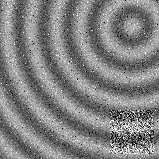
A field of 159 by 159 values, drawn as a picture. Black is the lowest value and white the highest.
Mirror symmetry: none. Odd patch: rougher, in the bottom right. Odd rows or columns: none. Slope: none. Roughest part: bottom right. Rings: centred on the top right.
